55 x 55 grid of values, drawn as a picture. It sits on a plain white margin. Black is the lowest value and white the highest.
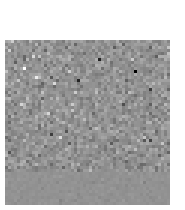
The halves do not mirror each other. The distribution is heavy-tailed on both sides. The texture is fine-grained noise. The bottom part is calmer, past a seam about 80% of the way down.
